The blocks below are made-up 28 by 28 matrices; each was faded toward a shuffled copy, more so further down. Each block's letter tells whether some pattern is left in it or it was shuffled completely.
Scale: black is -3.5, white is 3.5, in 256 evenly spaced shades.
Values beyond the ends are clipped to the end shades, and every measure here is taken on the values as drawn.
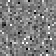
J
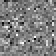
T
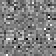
T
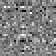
T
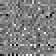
T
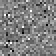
J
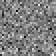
J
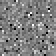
J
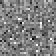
J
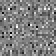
T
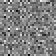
T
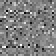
T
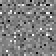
T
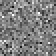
J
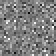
T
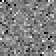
J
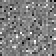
J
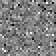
J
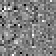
T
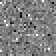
J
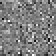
T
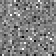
J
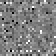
T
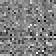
T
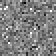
J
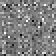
T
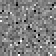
J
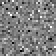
J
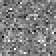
T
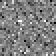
J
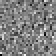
T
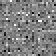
T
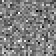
J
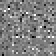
T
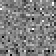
T
